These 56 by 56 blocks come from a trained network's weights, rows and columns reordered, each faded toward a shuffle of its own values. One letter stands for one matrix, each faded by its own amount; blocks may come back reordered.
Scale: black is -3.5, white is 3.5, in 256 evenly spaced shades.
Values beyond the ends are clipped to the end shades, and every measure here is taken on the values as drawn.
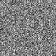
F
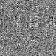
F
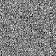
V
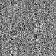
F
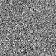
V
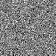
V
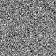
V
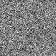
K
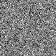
K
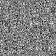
V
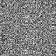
F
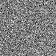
K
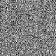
F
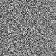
V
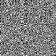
F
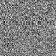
F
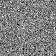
K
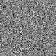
V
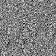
F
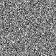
K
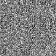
V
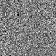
V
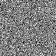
K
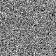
K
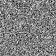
K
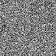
V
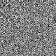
V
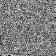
K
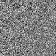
V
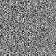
F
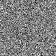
K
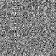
F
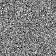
K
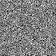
K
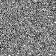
K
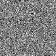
K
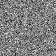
K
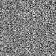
F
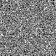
K
